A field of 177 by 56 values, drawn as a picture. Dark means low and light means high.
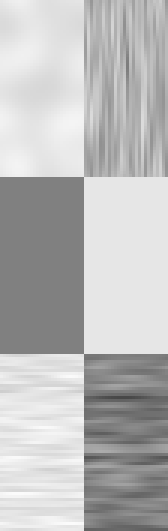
It is made of 3 by 2 panels. Panel 1,1: very high, smooth, faint in contrast. Panel 1,2: high, streaked downward. Panel 2,1: middling, flat. Panel 2,2: very high, flat. Panel 3,1: very high, streaked across, faint in contrast. Panel 3,2: middling, streaked across.
